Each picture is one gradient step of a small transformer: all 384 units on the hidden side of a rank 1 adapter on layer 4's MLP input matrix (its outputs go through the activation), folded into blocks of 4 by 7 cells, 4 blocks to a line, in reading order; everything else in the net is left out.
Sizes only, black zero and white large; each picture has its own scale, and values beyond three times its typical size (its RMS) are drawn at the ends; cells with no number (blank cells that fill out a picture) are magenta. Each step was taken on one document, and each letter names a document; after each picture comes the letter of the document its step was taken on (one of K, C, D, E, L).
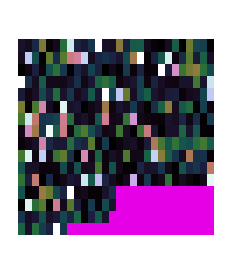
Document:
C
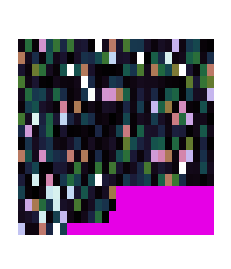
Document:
C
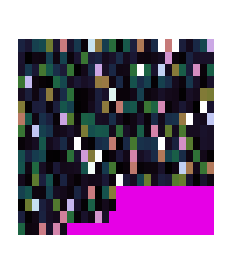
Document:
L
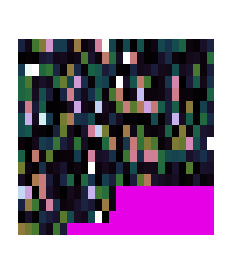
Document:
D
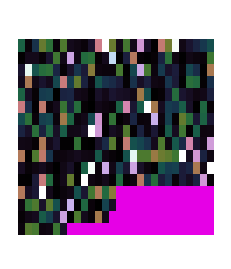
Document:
D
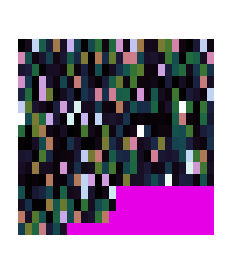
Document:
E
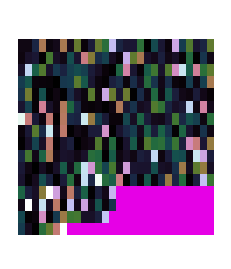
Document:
C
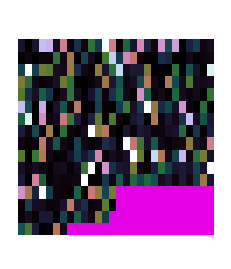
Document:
D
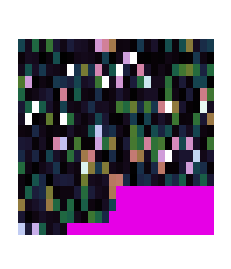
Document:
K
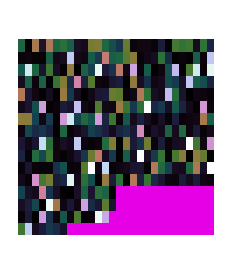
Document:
D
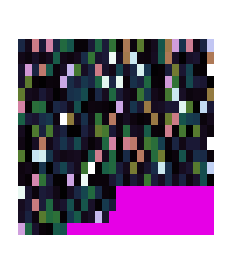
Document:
D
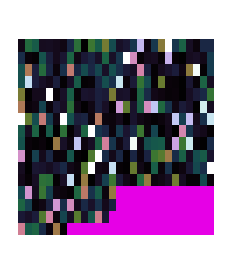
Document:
L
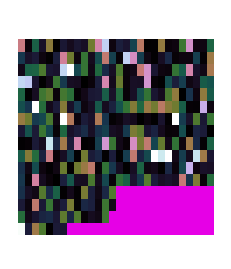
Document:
K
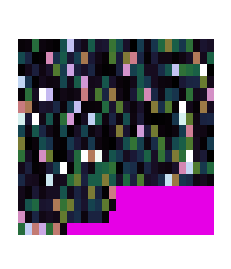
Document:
E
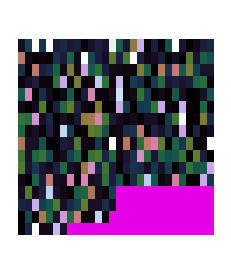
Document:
L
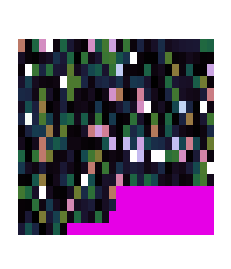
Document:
D
